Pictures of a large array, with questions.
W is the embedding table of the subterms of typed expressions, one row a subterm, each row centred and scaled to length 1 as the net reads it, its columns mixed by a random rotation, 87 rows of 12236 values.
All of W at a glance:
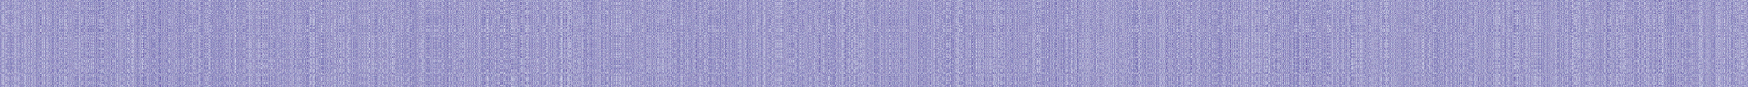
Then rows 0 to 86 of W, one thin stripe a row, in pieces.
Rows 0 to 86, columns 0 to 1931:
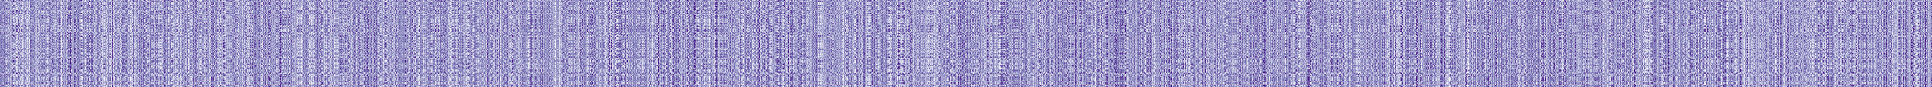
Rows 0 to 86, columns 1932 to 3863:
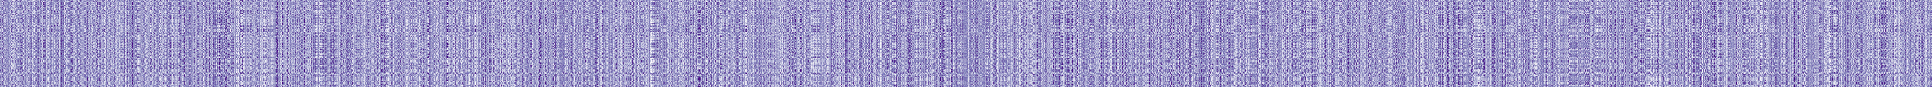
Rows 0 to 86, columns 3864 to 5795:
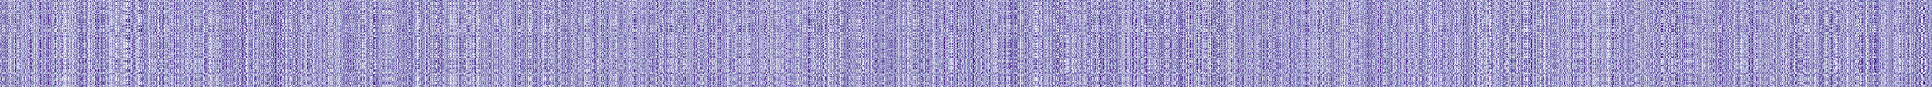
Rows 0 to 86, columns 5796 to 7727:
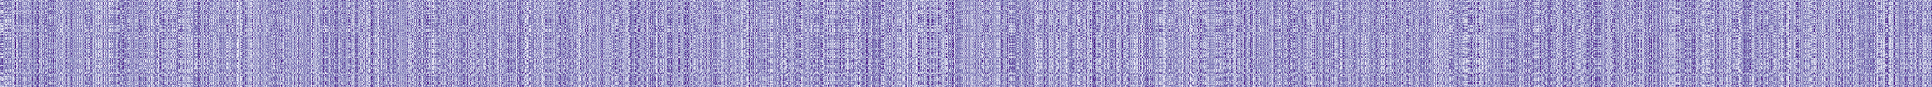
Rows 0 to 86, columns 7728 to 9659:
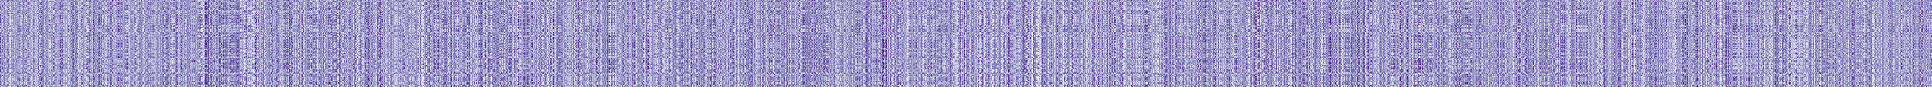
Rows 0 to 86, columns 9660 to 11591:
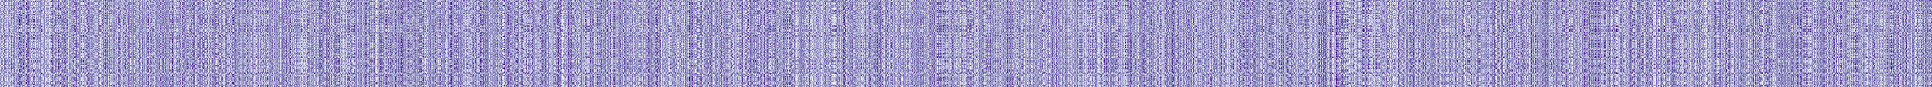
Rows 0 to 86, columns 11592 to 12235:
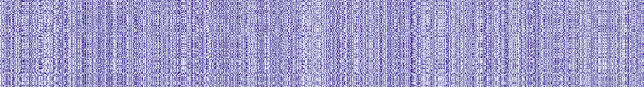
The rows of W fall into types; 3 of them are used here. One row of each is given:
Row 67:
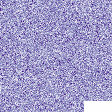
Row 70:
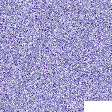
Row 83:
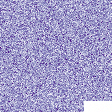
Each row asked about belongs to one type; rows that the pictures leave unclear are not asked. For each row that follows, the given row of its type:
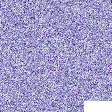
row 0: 67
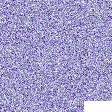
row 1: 70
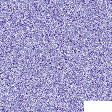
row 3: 83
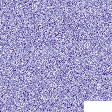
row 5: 67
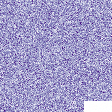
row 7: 70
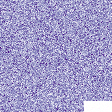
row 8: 83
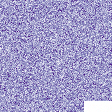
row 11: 70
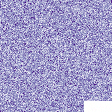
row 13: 67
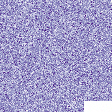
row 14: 70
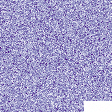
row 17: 83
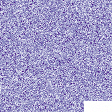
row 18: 67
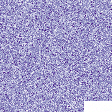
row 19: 70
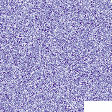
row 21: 70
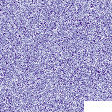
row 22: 67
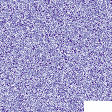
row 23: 83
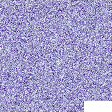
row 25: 70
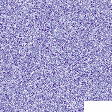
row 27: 70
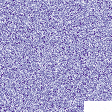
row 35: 70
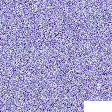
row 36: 67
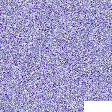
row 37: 70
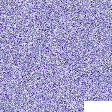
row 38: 70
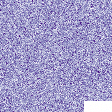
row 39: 67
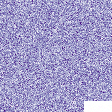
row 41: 70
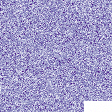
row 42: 67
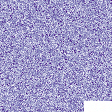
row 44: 83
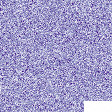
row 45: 67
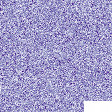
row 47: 67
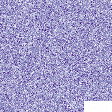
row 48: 70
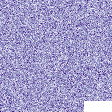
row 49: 67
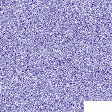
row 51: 67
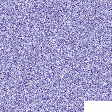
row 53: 70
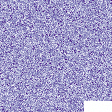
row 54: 83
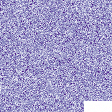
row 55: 67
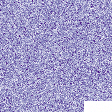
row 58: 67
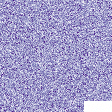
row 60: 70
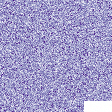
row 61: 70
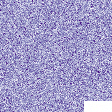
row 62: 67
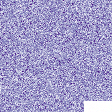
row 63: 67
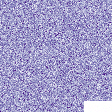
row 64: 67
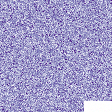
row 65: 83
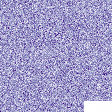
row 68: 67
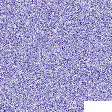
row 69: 70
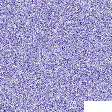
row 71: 70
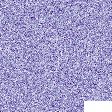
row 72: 67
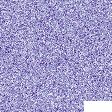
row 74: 83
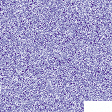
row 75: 67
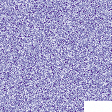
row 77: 70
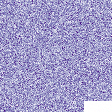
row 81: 70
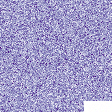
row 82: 83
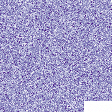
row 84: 70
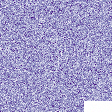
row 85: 67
